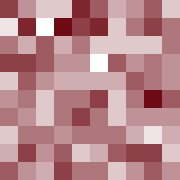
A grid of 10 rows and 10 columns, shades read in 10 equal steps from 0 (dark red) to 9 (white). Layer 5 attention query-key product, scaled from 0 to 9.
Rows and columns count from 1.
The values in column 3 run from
3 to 9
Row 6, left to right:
5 4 7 4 4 2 7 4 0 3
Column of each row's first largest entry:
3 3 6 6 1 3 3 9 5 7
